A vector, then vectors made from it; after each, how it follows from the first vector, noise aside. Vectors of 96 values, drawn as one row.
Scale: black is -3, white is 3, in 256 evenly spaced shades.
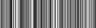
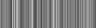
shrunk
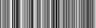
negated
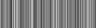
shrunk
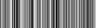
negated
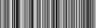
negated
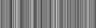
shrunk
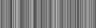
shrunk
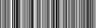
negated
